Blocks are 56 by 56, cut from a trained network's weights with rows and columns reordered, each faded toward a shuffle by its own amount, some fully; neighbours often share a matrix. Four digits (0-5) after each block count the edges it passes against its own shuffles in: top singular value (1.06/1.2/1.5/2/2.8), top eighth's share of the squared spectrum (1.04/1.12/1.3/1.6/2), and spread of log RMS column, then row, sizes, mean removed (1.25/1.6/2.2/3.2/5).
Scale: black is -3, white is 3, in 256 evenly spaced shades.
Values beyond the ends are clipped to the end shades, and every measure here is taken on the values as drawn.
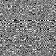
4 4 0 3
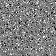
0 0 0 0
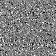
2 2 0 1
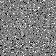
2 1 0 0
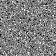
0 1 0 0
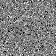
0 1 0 0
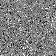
0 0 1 0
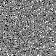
1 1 0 0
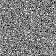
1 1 0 0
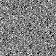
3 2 0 1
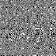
3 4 2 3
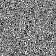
2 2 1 0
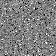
1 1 0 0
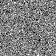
0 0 0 0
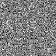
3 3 1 1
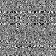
4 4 1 3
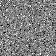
1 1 1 0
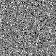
2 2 0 1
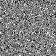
2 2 0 1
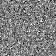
0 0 0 0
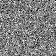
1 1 0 0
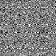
4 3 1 2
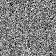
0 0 0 0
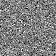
0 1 0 0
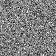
0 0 0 0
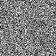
2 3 1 1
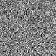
3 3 1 1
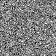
0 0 0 0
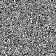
1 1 0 0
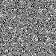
2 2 0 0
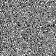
3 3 0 2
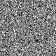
1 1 0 0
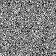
2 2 0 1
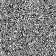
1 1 0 0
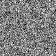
0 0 0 0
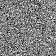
1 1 0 0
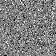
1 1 0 0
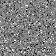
2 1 0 1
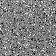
1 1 0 0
